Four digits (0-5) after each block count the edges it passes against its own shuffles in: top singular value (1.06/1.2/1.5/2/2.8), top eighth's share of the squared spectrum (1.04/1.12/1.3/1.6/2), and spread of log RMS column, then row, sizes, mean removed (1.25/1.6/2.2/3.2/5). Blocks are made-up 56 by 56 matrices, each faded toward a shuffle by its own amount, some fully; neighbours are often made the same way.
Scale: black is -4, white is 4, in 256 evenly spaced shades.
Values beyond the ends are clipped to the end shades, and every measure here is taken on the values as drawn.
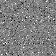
1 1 0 1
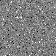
0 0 0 0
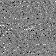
1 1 0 2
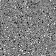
0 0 0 0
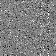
1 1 2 0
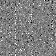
2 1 1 0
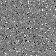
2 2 0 1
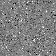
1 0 0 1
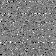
2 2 0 2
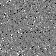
0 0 0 0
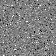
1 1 0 0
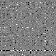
4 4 1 2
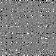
2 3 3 3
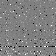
3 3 1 2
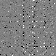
3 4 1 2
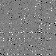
3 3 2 2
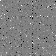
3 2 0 0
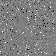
0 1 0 0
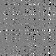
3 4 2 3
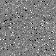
2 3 1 1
